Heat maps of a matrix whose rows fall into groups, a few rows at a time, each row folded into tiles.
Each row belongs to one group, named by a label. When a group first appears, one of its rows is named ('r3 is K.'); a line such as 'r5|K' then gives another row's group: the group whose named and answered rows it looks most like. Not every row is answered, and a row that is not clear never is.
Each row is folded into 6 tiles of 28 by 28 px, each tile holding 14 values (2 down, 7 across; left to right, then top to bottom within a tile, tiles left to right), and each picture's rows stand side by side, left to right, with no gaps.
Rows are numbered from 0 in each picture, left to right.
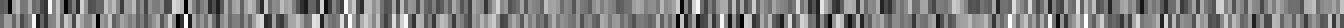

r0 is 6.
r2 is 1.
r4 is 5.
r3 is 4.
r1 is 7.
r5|7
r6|7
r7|4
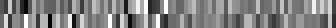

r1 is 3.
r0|1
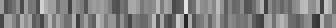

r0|4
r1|4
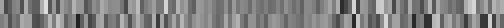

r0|4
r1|1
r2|4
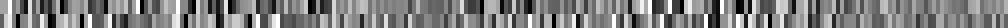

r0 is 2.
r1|2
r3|1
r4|6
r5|4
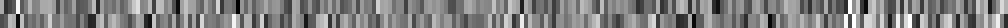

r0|4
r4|7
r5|1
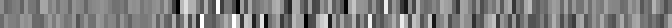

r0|4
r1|6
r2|6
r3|5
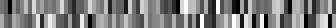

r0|3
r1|6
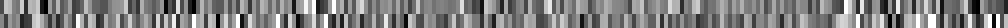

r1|1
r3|4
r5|7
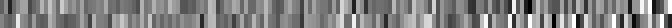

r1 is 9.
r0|3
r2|7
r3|1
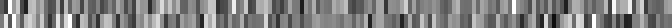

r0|1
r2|9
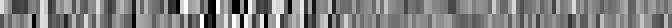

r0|9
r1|6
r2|4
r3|9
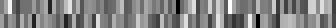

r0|9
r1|3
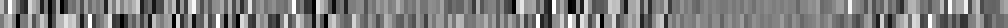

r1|5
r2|3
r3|6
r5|2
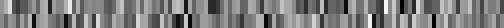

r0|9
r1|7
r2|6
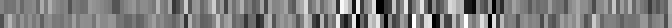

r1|4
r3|2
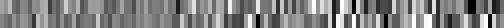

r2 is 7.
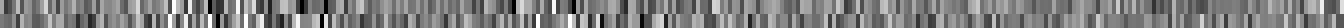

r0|4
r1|7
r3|6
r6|2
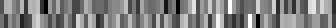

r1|3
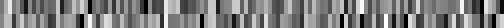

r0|2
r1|9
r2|5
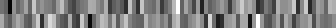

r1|2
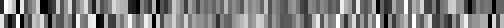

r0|7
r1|7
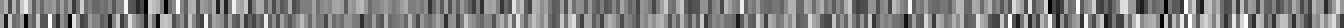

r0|5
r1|9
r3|1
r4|9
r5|9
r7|1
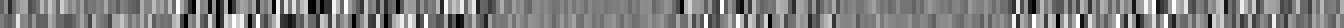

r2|2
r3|1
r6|1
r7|9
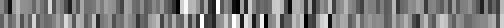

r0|6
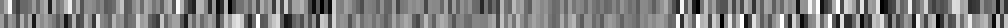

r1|2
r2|2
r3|1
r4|1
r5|7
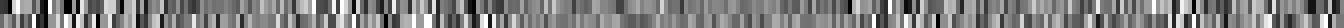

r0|6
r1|1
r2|7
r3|4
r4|3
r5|6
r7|7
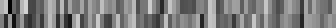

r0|5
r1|9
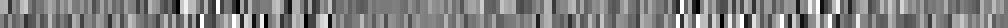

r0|5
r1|6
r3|9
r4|1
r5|3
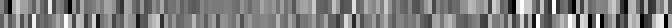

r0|6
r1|1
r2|4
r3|6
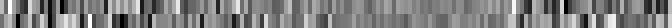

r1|9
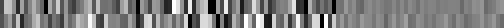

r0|7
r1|7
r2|1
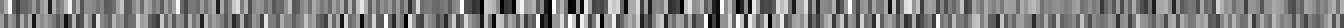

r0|9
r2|5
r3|6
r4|6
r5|9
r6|5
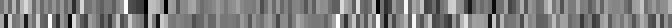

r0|5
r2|7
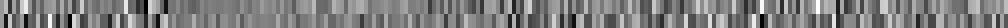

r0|5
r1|1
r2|5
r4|3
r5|4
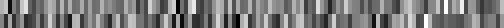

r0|5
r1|5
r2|2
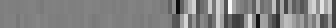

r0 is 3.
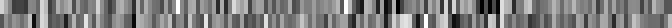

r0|9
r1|9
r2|2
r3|5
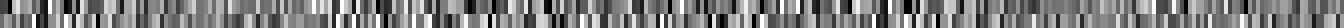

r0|6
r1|3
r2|7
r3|7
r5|6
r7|6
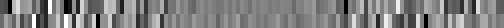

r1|1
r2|3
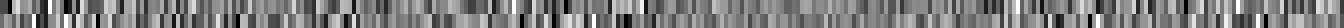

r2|7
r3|2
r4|4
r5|2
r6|2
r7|3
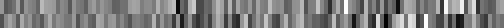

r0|4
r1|5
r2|2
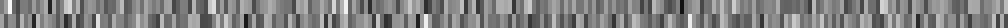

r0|9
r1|4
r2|2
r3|5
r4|3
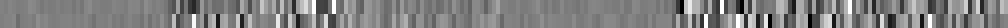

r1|1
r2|1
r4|6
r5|2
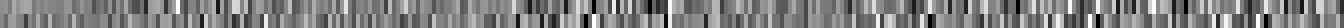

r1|9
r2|9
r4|9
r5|3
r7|3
